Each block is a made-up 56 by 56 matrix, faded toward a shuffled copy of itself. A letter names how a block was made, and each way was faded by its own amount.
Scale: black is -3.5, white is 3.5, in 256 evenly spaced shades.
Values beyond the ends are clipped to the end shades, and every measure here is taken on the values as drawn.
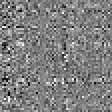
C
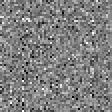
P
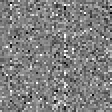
P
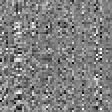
C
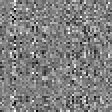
C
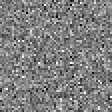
P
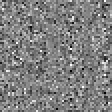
P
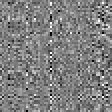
C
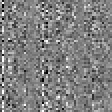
C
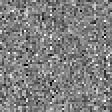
P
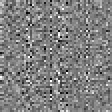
C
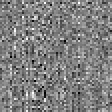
C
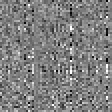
C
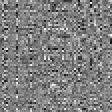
C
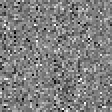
P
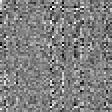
C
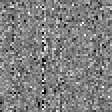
P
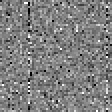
P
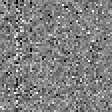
P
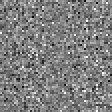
P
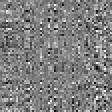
C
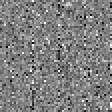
P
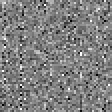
P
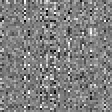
C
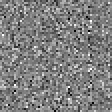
P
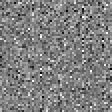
P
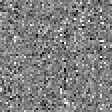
P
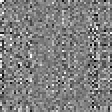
C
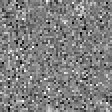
P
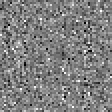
P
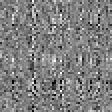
C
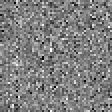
P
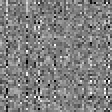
C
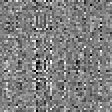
C
